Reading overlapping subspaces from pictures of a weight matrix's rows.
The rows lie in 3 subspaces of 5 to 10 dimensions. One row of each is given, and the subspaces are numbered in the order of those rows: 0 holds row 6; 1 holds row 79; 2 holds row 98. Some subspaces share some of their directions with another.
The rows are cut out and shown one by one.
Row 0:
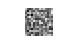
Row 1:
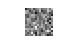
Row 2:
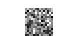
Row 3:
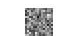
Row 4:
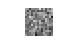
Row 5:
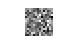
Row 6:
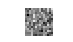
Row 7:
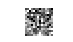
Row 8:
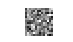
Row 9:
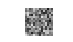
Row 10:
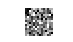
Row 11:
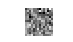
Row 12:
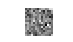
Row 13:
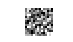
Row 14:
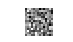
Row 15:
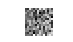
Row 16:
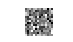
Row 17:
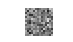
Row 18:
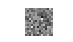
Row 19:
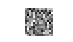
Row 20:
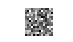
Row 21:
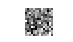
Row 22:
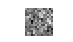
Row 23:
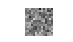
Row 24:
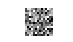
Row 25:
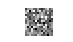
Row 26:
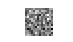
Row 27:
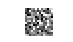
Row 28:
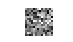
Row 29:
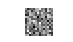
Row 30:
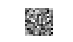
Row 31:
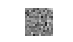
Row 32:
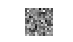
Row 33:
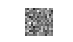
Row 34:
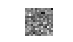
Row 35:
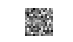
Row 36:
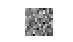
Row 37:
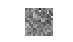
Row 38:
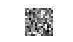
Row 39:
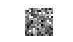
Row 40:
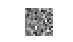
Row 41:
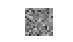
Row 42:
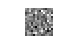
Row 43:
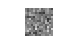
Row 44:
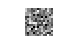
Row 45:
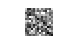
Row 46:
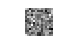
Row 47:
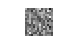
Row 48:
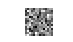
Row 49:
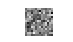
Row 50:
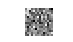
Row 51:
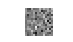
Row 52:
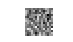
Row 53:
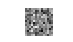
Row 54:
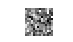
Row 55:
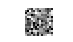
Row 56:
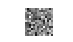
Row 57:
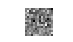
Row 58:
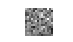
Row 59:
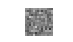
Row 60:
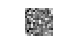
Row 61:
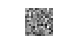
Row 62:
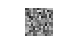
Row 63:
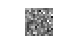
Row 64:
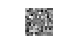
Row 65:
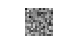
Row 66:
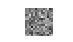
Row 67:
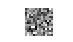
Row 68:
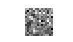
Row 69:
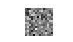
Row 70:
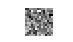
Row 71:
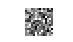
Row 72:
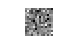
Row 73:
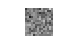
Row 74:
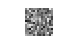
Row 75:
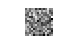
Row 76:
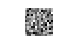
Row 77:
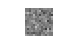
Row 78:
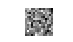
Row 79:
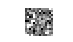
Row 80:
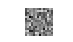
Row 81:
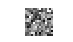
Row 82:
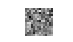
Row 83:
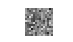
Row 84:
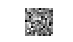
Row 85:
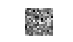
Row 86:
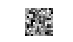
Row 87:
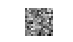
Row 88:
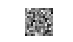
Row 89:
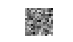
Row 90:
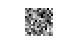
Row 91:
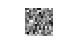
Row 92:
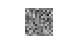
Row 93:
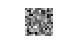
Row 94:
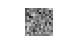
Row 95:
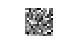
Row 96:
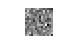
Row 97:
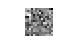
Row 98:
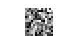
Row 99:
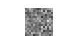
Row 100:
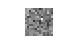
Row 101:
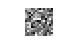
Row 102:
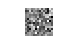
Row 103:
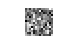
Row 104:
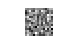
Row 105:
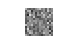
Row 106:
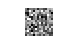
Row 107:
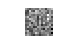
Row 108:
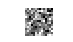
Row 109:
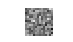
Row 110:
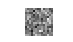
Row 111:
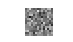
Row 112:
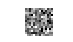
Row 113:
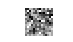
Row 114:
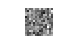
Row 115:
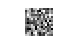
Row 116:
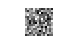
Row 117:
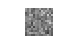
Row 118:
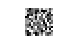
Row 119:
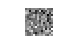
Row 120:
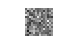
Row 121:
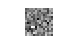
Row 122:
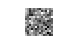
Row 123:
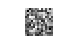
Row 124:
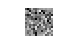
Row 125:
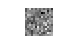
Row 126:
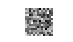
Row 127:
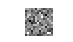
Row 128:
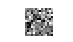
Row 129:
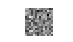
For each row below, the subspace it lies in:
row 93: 1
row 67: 2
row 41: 0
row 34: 0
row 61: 0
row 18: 0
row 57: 1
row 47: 1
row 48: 1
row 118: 1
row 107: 1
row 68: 1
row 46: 1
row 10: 0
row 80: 1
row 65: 2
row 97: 0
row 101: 2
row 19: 1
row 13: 0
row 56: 2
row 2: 1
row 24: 0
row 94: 1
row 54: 0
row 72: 1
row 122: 0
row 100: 0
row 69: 0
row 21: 2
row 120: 1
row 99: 1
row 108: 2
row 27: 0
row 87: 2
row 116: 0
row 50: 0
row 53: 0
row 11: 1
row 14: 2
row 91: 0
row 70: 1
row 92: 1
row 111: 0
